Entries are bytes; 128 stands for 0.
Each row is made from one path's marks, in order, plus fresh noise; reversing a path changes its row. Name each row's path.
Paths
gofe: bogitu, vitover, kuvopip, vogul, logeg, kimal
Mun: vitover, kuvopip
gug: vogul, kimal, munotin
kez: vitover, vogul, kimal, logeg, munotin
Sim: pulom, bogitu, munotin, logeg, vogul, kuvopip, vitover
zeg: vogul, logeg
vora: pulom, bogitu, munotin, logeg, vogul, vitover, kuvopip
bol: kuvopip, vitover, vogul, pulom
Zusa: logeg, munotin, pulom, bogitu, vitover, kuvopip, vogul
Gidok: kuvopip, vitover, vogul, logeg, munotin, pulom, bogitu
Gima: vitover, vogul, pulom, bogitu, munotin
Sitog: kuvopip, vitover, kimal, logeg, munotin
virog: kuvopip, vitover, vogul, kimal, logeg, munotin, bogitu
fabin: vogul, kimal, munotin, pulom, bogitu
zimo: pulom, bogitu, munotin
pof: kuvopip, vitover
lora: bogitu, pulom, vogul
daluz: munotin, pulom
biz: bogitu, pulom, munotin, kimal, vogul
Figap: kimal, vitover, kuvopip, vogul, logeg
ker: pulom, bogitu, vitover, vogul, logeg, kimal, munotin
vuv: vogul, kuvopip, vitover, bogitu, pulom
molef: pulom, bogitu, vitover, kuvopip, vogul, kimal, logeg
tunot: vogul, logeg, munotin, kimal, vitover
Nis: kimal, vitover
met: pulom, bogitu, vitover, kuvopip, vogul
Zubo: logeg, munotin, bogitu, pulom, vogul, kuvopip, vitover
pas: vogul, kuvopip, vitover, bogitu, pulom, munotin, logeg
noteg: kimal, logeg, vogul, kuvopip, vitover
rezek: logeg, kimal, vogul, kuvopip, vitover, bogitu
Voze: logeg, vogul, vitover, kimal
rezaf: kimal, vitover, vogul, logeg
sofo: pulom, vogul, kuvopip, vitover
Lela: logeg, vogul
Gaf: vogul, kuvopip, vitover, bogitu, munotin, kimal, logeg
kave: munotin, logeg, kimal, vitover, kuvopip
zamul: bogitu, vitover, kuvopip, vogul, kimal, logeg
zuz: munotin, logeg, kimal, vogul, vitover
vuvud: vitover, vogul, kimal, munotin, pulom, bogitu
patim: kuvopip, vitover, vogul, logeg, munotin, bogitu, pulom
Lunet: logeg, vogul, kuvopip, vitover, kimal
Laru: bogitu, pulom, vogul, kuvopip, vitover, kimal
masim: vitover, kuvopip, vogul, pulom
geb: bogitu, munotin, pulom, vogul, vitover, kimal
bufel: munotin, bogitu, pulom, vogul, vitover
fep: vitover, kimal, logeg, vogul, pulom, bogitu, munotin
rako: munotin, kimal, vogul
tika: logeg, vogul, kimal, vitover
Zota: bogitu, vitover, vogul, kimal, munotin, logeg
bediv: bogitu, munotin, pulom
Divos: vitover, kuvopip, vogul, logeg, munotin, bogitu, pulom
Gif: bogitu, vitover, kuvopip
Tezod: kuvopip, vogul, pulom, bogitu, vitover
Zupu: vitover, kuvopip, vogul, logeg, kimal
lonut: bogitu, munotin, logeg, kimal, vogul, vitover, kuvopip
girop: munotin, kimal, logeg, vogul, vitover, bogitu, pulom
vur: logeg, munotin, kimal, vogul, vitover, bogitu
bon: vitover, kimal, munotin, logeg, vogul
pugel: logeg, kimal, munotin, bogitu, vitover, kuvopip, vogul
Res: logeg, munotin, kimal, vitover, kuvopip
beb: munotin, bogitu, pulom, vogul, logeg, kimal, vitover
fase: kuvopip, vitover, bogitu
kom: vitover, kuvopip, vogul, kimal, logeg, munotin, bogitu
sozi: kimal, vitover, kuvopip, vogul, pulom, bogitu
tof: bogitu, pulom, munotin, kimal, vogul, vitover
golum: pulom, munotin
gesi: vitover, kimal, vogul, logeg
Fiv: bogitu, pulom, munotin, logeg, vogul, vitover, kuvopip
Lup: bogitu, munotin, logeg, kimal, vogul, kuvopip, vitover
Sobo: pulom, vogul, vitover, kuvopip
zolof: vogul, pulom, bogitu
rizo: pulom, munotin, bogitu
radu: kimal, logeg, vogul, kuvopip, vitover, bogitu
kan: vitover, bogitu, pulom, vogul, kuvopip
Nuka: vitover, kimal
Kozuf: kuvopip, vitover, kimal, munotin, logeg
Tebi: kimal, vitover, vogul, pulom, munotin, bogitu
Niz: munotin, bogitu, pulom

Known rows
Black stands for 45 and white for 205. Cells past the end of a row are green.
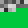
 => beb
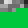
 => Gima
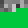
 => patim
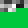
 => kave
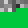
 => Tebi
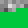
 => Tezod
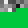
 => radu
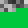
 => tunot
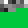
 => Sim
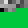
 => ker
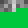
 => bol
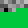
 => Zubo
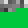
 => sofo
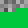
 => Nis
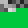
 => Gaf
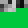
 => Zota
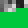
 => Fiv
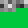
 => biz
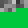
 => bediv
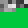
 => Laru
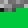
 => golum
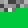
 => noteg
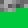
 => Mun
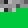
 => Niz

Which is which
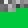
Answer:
rezek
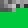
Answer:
Lunet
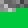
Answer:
zeg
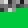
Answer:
molef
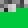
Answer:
zuz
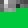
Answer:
kez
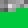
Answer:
pof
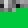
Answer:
bon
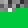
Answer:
Figap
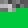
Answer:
gug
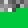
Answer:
sozi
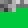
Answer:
tika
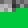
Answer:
zolof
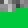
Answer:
Gidok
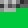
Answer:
gesi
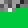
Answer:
rezaf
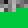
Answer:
daluz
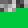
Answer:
Gif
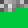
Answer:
fase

